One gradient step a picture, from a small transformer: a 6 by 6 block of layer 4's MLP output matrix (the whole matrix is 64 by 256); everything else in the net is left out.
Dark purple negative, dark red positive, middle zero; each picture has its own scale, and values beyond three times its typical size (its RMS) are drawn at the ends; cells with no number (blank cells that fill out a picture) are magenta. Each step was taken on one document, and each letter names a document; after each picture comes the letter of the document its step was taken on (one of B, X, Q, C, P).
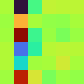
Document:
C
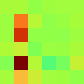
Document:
C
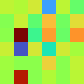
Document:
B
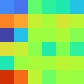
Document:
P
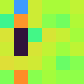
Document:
C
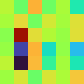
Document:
C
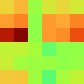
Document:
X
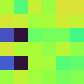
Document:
P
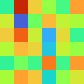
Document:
B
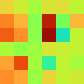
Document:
X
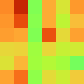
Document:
X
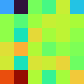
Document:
P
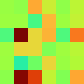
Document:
B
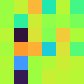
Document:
C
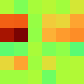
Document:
X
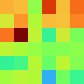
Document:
X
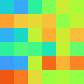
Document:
P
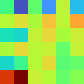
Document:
P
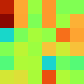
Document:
X
